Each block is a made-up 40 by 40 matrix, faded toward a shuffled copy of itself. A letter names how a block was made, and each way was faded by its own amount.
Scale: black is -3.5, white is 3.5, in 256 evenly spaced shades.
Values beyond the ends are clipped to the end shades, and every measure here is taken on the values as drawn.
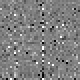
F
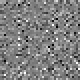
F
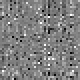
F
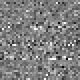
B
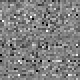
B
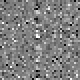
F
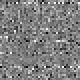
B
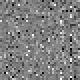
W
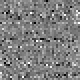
B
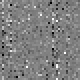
W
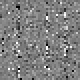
W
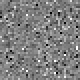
W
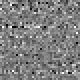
B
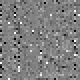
W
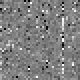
W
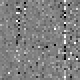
W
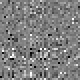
F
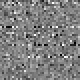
B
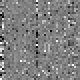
W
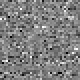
B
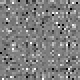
F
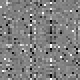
F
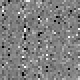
W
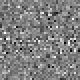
B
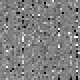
W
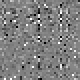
F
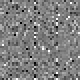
F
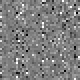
W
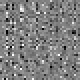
F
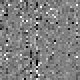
W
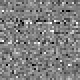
B
